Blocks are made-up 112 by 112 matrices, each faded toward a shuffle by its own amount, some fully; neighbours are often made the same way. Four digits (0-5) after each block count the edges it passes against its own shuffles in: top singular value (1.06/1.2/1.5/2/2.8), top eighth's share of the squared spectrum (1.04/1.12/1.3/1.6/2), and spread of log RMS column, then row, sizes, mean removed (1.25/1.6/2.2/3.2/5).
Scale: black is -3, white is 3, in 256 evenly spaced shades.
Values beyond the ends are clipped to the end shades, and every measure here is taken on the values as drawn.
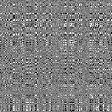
5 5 4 4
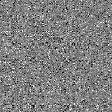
4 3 2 2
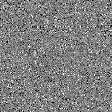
4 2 1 1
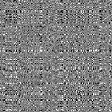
5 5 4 4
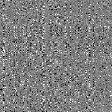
4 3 3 2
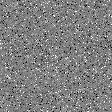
2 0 0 0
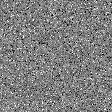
0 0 0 0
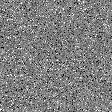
1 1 0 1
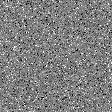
0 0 0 0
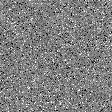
0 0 0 0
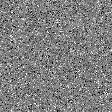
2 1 1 0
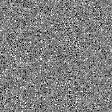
2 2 2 0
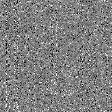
2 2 2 0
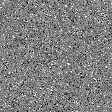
0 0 0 0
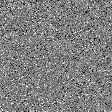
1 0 0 1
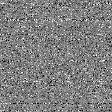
1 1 0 3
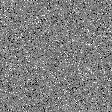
0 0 0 0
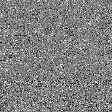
1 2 0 3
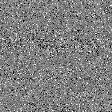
1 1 0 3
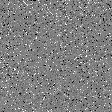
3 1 0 0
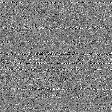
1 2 0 4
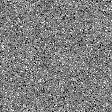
0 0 0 1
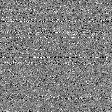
2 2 0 3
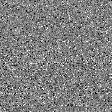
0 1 0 2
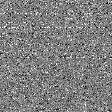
1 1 0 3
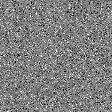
0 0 0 1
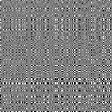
5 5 4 4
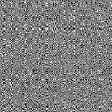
5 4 3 3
